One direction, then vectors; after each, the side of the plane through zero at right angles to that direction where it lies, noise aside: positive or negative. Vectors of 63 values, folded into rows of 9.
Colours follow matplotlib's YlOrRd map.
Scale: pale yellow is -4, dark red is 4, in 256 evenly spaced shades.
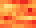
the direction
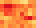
negative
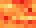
positive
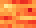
positive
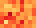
positive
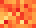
negative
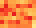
negative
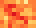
negative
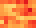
positive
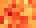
negative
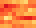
negative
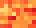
positive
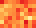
positive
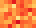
positive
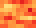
positive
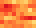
negative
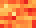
positive
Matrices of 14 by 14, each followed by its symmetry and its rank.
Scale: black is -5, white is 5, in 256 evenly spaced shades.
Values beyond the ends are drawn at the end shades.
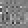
neither, rank three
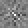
symmetric, rank three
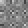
symmetric, rank three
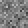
symmetric, full rank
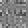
neither, rank three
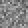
neither, full rank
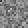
symmetric, full rank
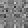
neither, rank three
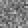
neither, full rank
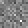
symmetric, rank three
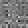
neither, rank three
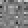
neither, rank three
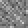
symmetric, full rank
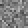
neither, full rank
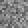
neither, full rank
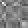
symmetric, rank three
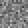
neither, full rank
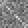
symmetric, full rank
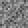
symmetric, full rank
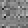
neither, rank three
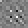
symmetric, rank three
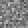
neither, full rank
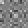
symmetric, rank three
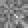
symmetric, rank three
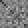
symmetric, full rank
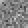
symmetric, full rank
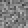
neither, full rank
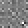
symmetric, rank three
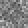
symmetric, full rank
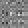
neither, rank three
